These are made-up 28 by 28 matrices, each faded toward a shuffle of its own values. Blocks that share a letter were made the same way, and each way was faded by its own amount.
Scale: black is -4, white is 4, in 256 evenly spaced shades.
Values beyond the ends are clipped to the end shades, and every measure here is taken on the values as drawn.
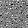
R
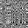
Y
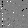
R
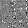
R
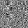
Y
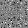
R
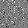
R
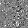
R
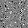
R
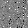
R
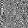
Y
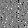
R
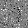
R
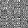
Y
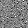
R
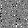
R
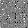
R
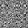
Y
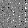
R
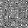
Y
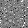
R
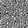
R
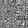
Y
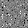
R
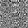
Y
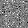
R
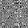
Y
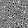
R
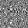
Y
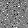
R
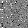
R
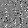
R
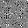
R
